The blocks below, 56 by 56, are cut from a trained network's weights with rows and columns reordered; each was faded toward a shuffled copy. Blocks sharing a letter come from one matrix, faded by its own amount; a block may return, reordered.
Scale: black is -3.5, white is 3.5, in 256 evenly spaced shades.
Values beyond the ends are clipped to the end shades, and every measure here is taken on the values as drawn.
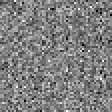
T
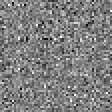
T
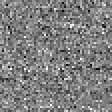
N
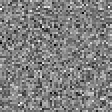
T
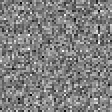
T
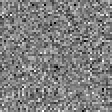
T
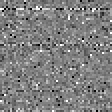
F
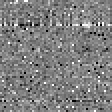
F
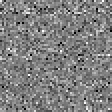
N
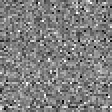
F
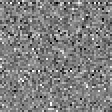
F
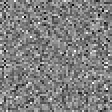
T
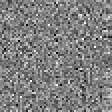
T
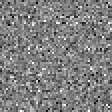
N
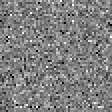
N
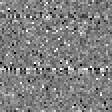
F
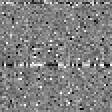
F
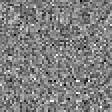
T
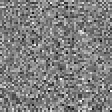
T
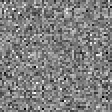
T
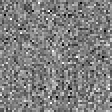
T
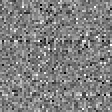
F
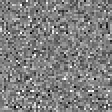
N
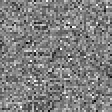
T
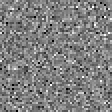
N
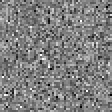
T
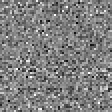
N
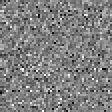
N
